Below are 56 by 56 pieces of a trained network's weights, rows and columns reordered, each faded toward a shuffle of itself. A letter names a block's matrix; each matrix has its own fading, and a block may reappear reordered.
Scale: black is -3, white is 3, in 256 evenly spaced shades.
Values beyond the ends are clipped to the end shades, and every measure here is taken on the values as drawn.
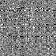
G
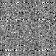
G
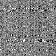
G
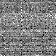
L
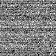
L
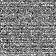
L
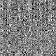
G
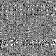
G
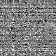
L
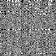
G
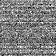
L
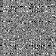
G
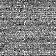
L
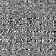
G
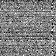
L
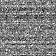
L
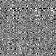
G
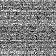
L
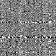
G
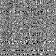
G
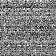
L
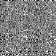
G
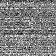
L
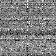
L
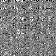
G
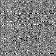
G
